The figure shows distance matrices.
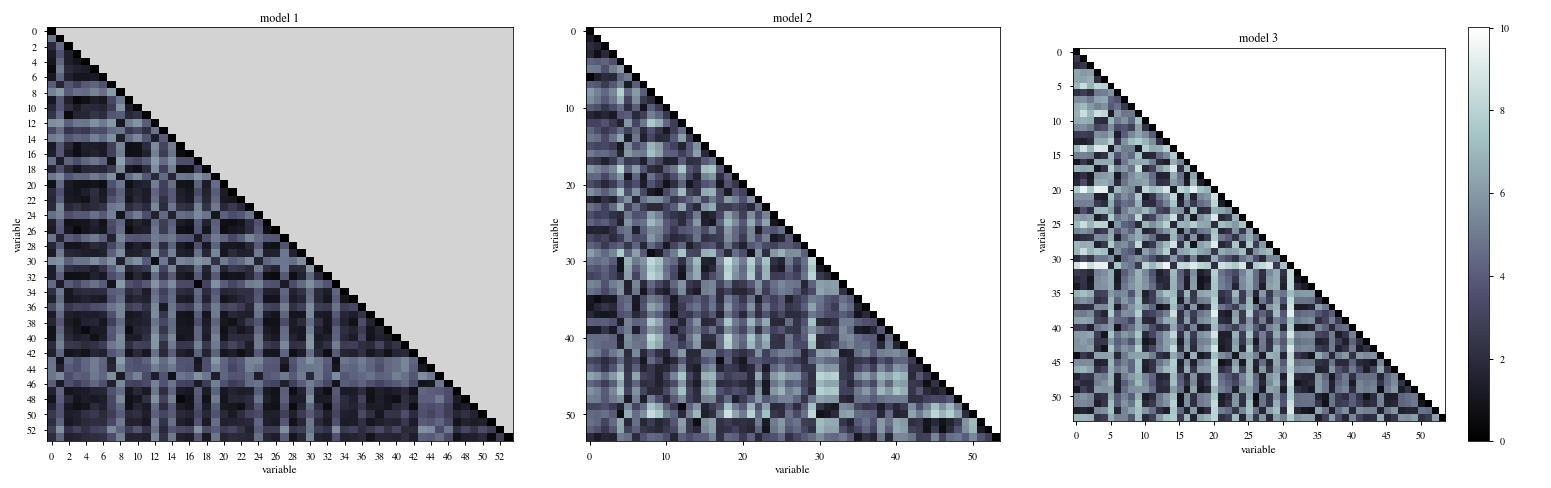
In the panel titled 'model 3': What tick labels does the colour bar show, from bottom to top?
0, 2, 4, 6, 8, 10
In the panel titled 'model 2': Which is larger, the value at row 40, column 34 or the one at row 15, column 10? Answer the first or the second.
the first
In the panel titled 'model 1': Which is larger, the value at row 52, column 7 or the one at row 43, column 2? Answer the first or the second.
the first
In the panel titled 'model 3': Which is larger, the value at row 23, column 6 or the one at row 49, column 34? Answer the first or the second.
the first
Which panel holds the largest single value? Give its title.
model 3
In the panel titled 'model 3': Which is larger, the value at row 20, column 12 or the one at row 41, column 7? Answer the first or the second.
the first
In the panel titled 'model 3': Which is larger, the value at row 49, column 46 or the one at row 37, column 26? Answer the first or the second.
the first
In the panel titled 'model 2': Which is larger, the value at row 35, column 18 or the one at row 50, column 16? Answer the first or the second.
the first
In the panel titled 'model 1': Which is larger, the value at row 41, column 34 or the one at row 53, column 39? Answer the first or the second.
the first
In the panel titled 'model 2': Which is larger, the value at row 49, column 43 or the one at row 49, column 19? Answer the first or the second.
the second
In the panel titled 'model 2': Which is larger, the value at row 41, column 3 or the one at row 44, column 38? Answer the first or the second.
the second
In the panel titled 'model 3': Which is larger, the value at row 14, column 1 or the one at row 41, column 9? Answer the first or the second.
the first
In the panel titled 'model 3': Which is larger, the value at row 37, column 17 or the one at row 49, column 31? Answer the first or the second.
the second
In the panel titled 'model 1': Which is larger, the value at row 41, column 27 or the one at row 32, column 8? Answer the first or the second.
the first
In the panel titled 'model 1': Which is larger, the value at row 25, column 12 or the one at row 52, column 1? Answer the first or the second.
the second
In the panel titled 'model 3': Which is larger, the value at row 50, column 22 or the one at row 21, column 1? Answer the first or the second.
the second
